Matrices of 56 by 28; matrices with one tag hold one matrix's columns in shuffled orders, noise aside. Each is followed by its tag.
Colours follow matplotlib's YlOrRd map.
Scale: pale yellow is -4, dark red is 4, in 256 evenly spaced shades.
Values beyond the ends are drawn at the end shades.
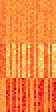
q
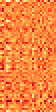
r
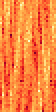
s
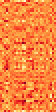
r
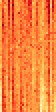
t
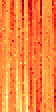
t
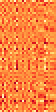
r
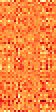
r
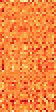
r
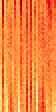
t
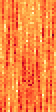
s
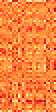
r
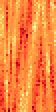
s
